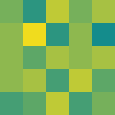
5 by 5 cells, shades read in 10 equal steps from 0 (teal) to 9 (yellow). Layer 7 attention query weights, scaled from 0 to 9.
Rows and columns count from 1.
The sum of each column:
21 22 23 23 19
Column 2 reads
1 9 3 6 3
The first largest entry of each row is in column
3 2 3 4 3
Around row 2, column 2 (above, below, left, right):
1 3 5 1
